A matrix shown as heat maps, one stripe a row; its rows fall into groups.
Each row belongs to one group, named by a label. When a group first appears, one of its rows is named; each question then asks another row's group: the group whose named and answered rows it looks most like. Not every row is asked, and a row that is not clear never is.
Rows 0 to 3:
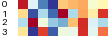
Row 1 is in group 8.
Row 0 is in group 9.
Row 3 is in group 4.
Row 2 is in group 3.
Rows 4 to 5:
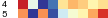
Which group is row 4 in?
9
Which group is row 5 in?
4
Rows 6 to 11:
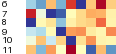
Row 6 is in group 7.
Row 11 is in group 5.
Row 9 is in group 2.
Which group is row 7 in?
9
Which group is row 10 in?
3
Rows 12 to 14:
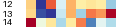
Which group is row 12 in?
5
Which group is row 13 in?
8
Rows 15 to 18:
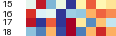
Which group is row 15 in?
3
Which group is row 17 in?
5
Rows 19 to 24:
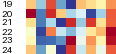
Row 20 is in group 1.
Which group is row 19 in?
4
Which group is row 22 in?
4
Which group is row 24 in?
8
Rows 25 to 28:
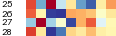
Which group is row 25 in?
1
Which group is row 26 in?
9
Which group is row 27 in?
3
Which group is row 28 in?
9
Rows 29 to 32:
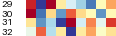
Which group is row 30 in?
5
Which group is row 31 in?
8
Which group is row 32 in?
3
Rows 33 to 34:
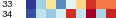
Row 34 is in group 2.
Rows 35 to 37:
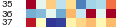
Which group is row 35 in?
1
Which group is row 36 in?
2
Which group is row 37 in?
9
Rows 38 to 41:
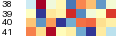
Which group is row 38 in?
3
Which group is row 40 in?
4
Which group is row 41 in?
1
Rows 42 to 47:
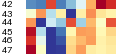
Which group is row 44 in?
8
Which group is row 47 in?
9
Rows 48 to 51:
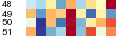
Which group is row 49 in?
5
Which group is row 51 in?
8
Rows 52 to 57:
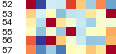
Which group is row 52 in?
5
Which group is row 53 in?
4
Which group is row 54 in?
1
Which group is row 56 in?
1
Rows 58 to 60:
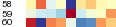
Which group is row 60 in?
1
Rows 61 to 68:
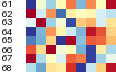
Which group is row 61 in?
2
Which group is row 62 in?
5
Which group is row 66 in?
1
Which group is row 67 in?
5
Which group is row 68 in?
7
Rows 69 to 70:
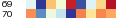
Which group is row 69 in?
7
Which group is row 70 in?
4
